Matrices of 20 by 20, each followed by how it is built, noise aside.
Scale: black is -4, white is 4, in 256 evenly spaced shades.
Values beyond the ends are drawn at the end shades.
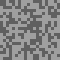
noise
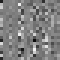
uneven columns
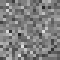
noise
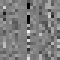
uneven columns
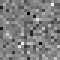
noise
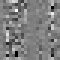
uneven columns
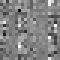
uneven columns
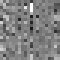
uneven columns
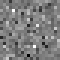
noise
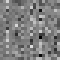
uneven columns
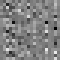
uneven columns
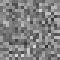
noise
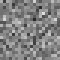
noise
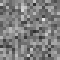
noise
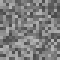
noise
